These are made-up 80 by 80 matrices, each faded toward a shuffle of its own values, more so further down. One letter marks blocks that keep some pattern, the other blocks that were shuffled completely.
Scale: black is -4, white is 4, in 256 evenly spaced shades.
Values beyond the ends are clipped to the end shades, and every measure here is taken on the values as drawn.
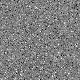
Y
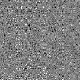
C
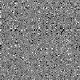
C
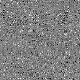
C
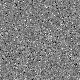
Y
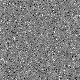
Y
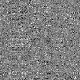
C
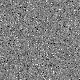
Y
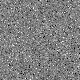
Y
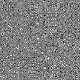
C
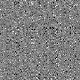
C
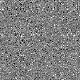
C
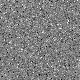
Y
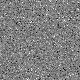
Y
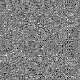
C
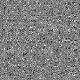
C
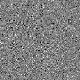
C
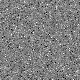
Y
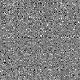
C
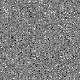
C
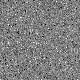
Y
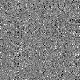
C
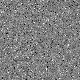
Y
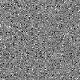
C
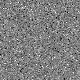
Y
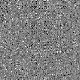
C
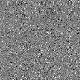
C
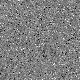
Y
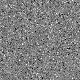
Y
